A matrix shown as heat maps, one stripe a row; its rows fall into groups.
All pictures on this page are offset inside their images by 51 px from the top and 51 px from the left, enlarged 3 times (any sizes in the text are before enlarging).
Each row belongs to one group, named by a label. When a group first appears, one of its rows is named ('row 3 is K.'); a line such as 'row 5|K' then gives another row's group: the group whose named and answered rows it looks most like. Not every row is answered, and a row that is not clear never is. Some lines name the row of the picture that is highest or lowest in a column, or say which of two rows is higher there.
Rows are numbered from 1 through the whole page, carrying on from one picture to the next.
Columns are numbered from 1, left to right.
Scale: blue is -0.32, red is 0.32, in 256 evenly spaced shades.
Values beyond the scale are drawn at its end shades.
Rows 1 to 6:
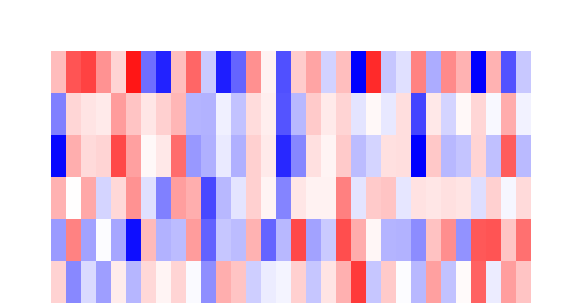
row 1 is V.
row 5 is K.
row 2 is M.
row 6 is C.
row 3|M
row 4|V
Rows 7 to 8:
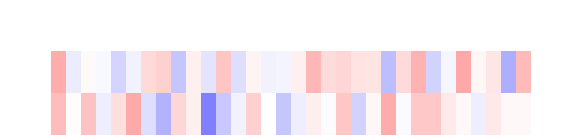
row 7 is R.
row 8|V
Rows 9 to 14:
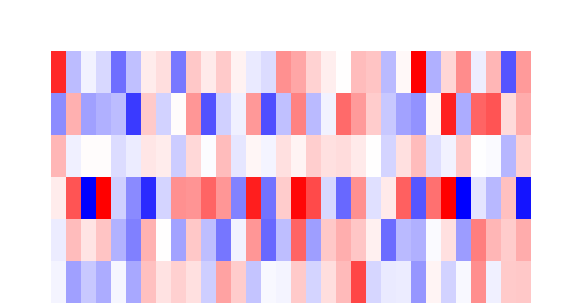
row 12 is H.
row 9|R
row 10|K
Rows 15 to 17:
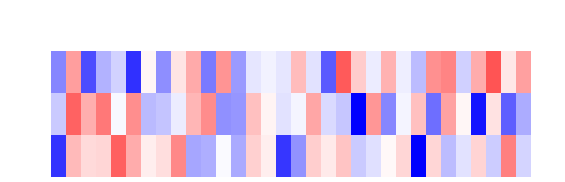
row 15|K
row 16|V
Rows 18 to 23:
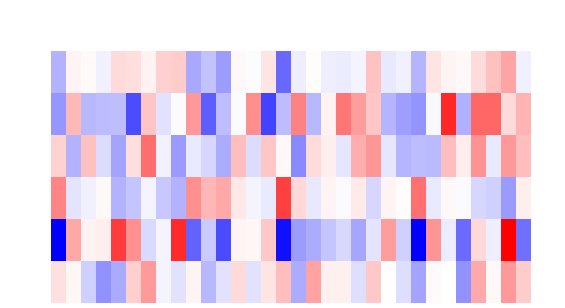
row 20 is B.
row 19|K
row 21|R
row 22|M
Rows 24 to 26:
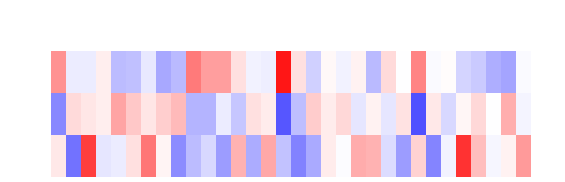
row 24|R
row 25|M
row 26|B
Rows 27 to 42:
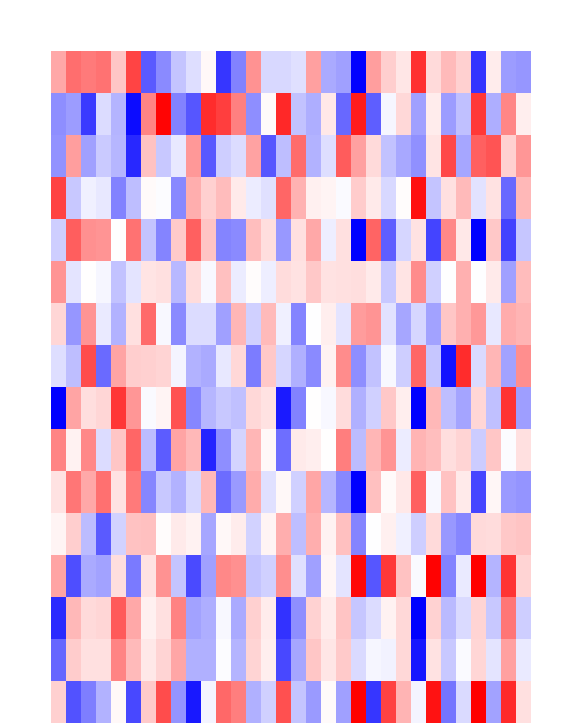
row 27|V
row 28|C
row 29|K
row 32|R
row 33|B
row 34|B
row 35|M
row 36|V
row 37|V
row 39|C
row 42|C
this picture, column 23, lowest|31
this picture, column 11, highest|28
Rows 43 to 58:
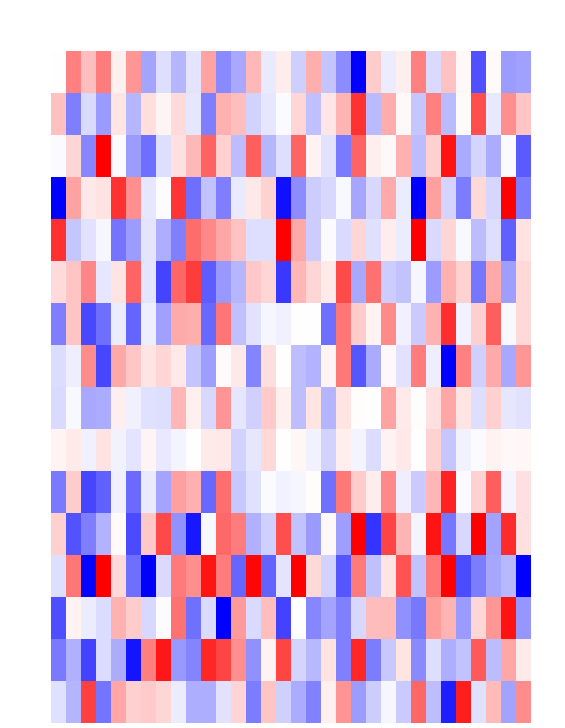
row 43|V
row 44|C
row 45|H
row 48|V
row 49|K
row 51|K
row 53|K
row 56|M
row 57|C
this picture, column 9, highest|46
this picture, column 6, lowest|57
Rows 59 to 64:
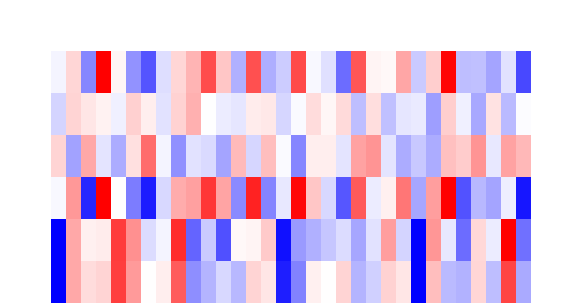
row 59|H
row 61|B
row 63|M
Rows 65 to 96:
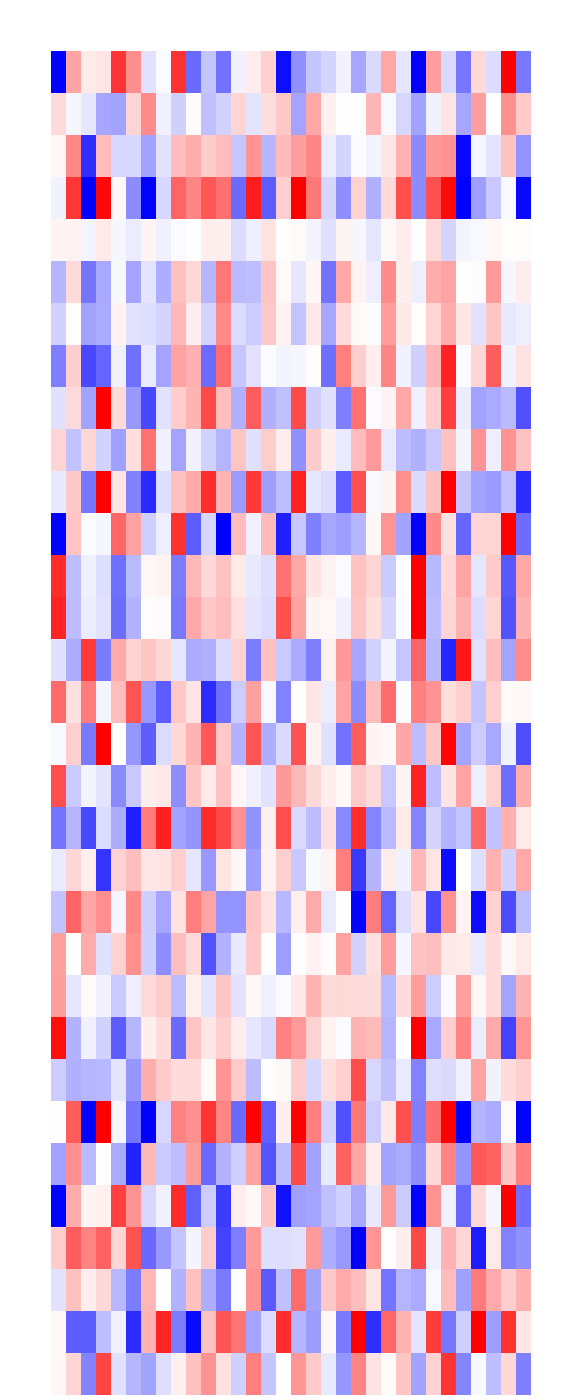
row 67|H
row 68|H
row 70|K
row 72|K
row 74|B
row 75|H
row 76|M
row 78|R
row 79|B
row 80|V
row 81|H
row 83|C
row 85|V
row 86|V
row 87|R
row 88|R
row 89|C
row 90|H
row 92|M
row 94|K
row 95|C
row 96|H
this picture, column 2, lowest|95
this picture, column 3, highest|79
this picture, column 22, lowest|95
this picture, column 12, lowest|76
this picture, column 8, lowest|80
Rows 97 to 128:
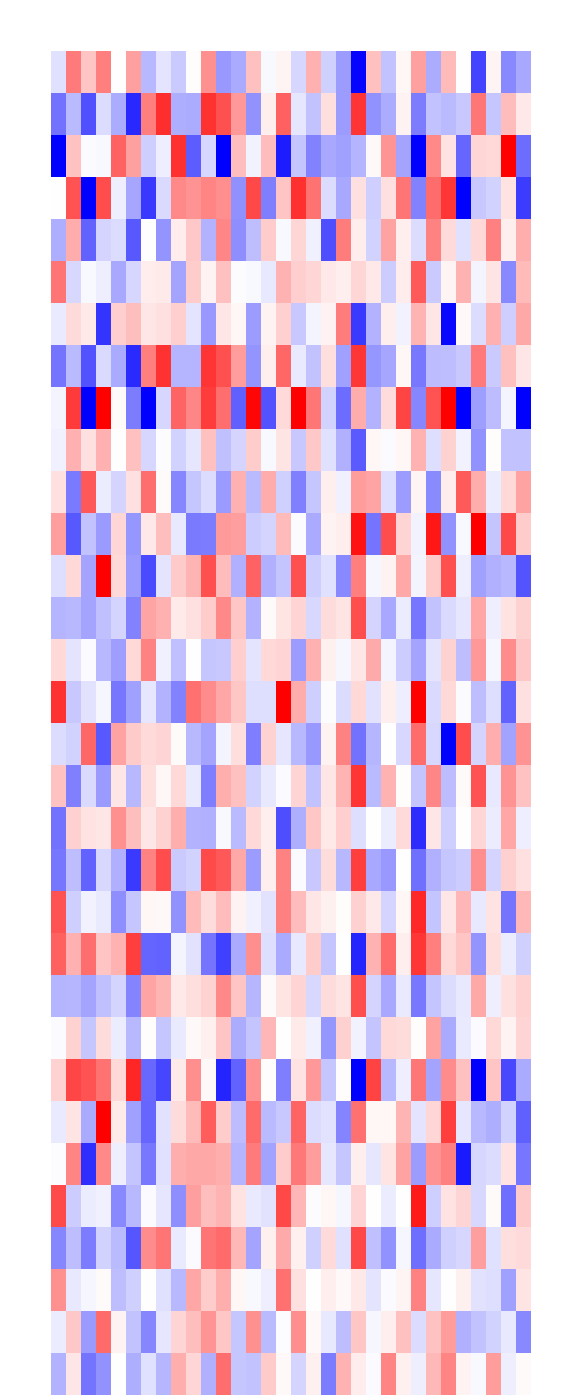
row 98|C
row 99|M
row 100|H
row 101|K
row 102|R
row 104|C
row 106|V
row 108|C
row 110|C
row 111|B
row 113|B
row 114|C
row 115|M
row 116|C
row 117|R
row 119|C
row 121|V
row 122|H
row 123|H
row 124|R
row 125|C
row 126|R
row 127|H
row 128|K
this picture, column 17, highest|105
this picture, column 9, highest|99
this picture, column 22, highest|121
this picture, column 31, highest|99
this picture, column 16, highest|112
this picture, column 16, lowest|99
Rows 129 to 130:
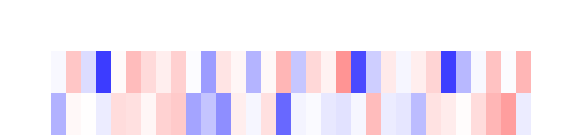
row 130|M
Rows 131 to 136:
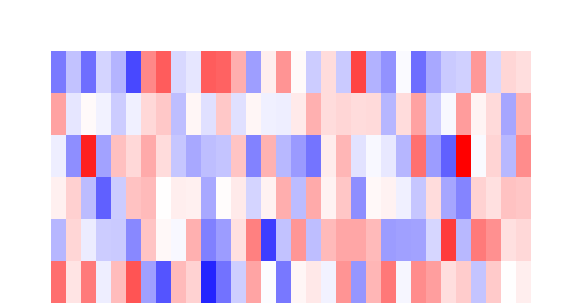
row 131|C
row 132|R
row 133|B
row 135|K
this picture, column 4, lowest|134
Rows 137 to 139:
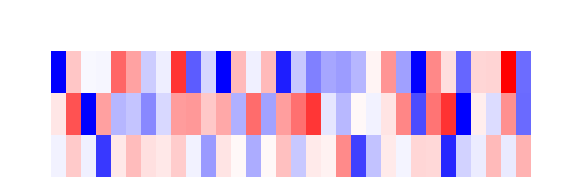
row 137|M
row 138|H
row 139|B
